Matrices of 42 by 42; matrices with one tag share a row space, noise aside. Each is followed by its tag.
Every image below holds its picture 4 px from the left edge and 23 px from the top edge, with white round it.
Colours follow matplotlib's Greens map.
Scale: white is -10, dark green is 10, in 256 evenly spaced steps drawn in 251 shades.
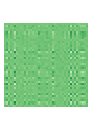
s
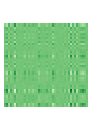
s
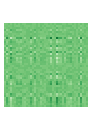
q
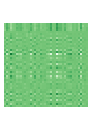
q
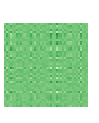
q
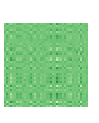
q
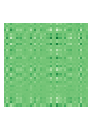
q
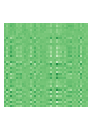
q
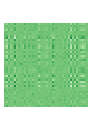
s
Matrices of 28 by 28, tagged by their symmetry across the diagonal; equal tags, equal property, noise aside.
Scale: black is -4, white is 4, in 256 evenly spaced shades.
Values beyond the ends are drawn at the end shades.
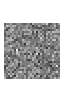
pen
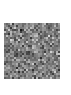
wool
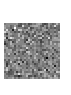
pen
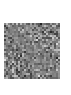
wool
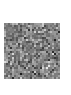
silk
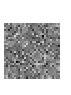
silk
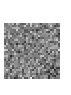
silk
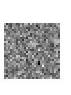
pen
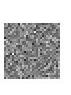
silk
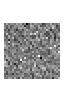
pen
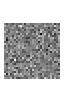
wool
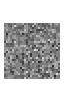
wool
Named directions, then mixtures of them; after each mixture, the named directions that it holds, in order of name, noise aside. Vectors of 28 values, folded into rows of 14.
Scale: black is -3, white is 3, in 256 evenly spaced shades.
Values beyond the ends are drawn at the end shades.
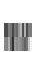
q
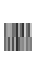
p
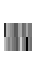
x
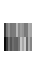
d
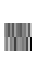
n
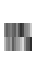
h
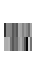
n, q, x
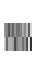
n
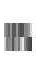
h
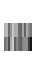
q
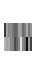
n, x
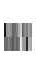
d, q, x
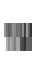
d, p, x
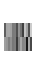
n, p, x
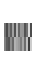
h, n, p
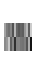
n
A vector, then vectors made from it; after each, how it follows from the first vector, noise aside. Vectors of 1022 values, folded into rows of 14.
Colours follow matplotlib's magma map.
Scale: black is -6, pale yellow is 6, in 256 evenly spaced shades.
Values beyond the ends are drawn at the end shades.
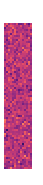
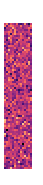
scaled up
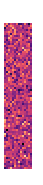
scaled up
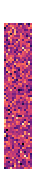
scaled up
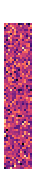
scaled up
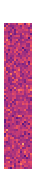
negated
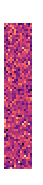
scaled up
